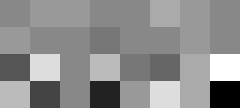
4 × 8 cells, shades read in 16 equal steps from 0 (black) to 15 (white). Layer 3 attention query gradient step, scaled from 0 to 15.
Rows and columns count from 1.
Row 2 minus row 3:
4 -5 0 -4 1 2 -1 -7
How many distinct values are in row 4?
8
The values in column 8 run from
0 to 15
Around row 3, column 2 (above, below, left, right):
8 4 5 8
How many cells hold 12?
0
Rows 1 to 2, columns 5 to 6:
8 10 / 8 8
